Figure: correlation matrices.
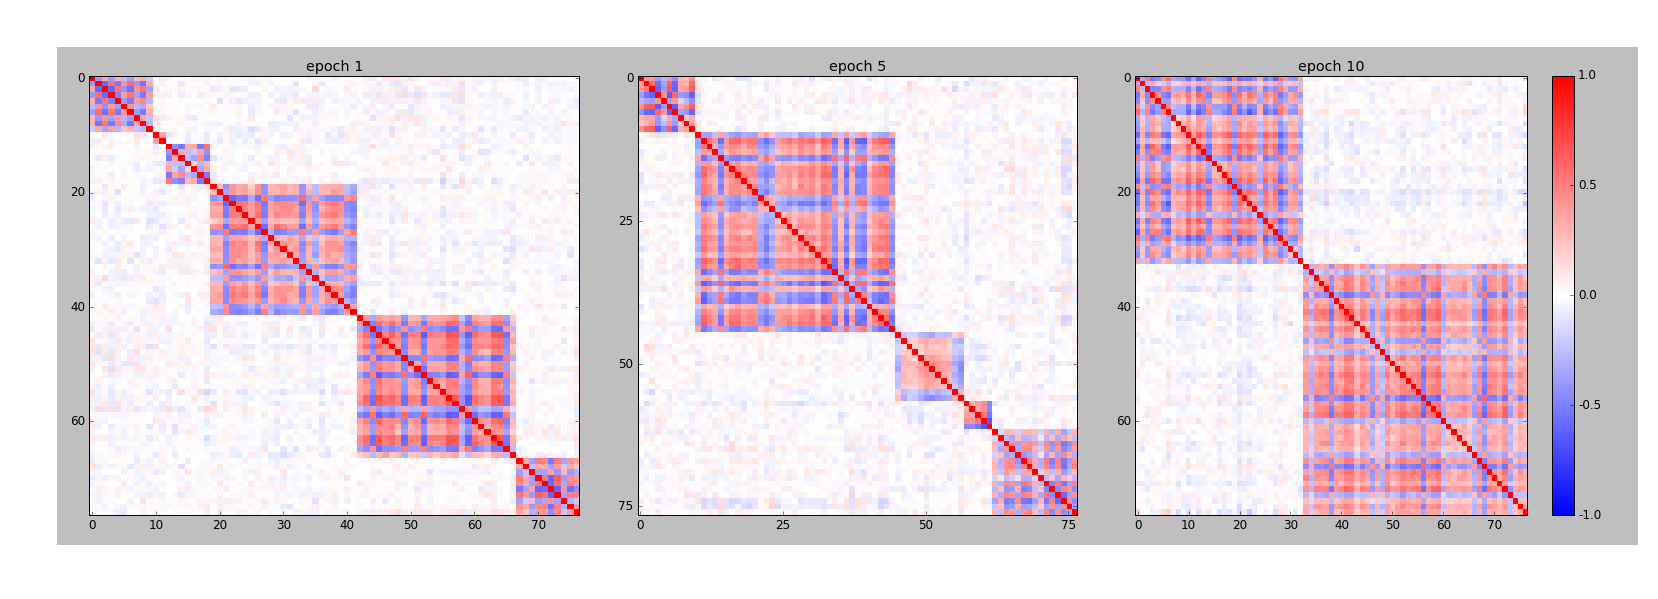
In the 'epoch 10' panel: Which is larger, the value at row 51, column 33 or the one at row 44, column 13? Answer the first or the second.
the first
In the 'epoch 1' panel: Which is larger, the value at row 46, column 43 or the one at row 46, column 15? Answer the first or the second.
the first
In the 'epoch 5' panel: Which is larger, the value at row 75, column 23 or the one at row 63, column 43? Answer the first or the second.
the first
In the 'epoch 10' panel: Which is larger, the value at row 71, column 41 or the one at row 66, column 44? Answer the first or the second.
the first
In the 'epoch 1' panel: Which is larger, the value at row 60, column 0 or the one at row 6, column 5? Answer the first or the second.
the second
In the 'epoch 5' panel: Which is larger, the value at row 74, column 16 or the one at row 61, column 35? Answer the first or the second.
the second
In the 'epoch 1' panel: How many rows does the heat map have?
77
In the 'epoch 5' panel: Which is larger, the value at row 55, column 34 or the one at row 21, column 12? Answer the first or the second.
the first
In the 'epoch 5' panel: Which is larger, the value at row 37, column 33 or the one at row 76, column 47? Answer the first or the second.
the first
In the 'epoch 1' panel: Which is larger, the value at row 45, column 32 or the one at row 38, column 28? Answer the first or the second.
the second
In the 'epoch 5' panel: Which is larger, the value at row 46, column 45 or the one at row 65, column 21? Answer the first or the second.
the second
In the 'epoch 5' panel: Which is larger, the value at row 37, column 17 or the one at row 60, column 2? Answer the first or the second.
the first
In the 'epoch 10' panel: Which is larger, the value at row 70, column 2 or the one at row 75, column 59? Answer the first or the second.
the second
